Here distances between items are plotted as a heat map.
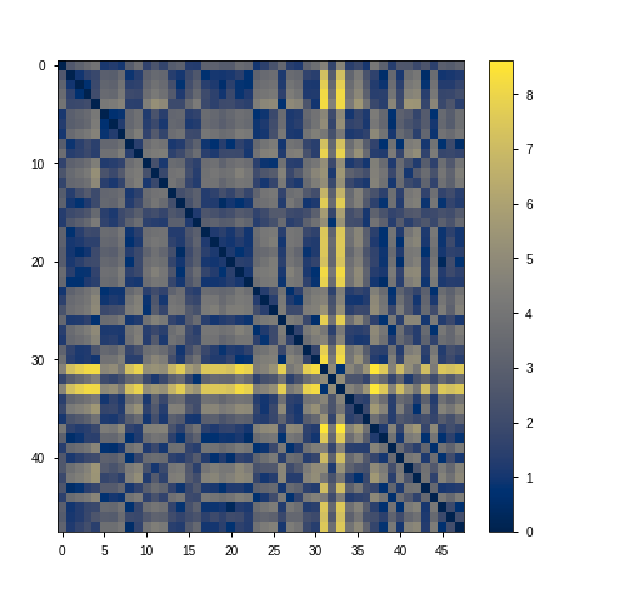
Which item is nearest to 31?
33
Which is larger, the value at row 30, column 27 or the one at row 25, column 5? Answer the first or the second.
the first
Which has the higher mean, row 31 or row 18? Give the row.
31
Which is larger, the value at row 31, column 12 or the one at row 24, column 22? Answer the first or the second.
the first
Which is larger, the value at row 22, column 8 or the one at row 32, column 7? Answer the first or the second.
the second
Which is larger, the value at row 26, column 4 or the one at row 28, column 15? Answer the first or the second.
the second
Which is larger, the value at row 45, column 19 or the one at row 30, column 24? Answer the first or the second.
the second
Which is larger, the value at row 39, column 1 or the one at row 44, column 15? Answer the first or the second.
the first
